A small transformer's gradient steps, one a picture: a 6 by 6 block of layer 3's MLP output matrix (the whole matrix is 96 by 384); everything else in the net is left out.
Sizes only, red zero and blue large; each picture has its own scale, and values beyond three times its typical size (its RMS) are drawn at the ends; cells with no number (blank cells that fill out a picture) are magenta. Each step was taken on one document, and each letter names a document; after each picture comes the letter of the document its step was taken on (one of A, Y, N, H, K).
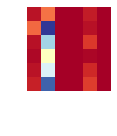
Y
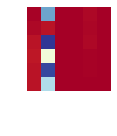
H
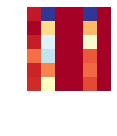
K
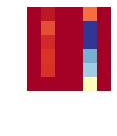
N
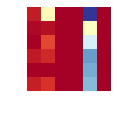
N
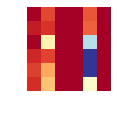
Y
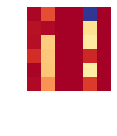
K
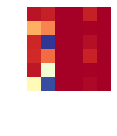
Y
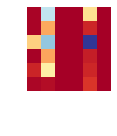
K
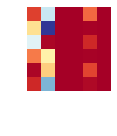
H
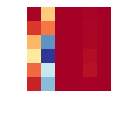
H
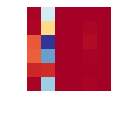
H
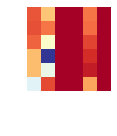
Y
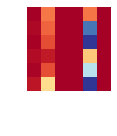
N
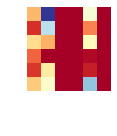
K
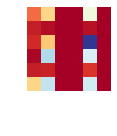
Y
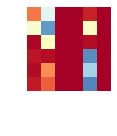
K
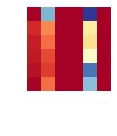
N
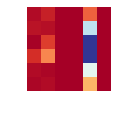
N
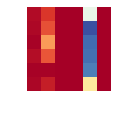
N
